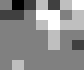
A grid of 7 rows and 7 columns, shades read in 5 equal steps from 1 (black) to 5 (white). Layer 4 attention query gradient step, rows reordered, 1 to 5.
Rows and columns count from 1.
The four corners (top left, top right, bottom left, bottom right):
3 5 3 3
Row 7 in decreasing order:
4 3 3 3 3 3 3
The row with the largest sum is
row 3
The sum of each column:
20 19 20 25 26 23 24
